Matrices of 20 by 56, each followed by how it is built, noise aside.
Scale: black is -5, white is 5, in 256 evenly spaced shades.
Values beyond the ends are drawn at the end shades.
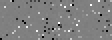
sparse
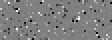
sparse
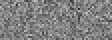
noise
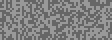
noise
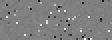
sparse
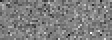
noise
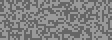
noise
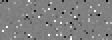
sparse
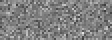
noise
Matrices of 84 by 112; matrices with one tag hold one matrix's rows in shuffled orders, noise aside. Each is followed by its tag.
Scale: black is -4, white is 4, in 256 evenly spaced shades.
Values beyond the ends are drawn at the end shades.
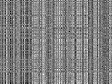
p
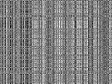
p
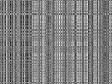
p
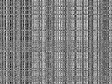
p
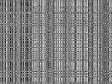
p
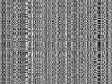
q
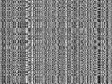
q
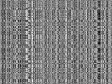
q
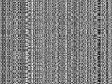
q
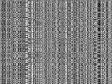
q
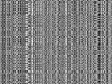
q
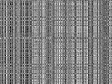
p
